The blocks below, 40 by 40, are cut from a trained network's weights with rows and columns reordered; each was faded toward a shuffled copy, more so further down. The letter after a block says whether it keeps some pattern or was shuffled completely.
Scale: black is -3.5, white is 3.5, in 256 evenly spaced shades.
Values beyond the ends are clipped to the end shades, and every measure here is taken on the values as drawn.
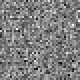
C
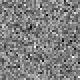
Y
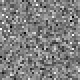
Y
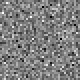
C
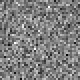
C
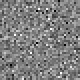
Y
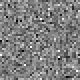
Y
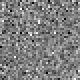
C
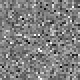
C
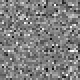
C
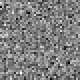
Y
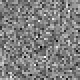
Y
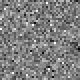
Y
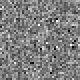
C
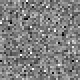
Y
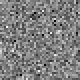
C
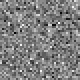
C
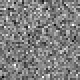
C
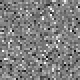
Y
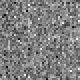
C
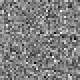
C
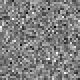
Y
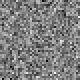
Y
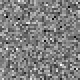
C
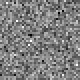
Y
